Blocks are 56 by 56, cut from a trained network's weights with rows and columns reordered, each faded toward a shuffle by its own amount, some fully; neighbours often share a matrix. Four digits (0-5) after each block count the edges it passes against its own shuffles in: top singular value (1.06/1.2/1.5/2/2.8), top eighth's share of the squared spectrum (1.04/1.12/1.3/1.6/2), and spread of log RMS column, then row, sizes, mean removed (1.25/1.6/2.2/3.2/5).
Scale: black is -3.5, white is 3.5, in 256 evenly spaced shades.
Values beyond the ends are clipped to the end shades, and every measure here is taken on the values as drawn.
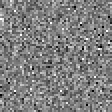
2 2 0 1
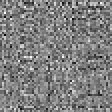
4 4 2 3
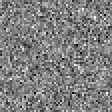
1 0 0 0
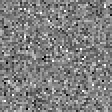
1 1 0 0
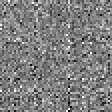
4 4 2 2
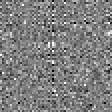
4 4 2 1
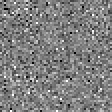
3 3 1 1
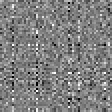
4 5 3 2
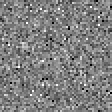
0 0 0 0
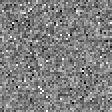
0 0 0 0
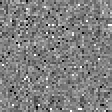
2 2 0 0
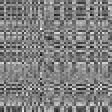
5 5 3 4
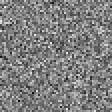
1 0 0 0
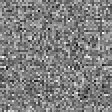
3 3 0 1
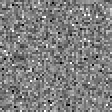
0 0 0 0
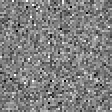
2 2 0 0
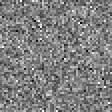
0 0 0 0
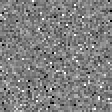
0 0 0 0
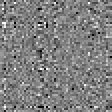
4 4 2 2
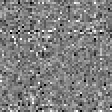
3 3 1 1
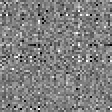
3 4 2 2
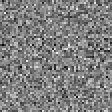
4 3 0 2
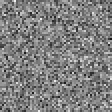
0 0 0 0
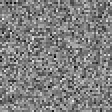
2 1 0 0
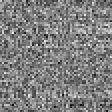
3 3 0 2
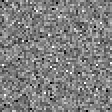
0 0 0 0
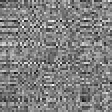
4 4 1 3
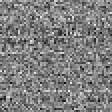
3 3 0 2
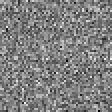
3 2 0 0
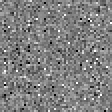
3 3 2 1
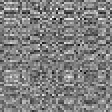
5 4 1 3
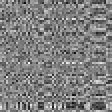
5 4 2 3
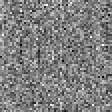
3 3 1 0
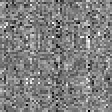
3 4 2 1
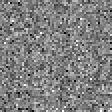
2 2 0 0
